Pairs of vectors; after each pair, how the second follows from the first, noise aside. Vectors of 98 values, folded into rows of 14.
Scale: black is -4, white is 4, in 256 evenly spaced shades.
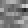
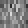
shuffled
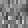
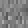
shrunk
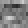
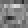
negated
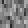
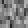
copied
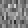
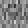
negated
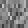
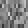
copied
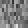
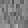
shrunk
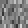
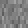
shrunk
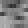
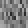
shuffled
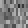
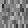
shuffled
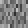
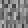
shuffled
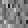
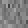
shrunk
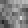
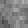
shrunk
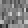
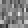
copied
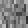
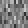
shuffled
